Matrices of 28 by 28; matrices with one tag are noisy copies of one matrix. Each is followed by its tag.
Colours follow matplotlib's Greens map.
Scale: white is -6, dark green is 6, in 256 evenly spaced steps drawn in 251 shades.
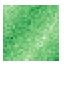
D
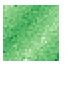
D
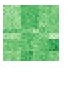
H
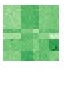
H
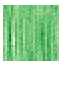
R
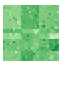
H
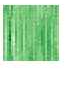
R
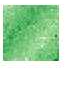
D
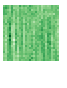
R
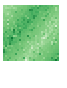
D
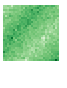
D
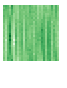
R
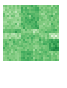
H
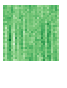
R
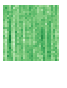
R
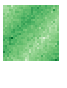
D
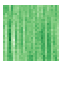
R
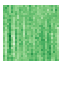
R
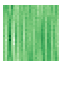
R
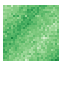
D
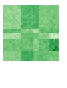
H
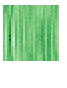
R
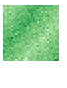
D
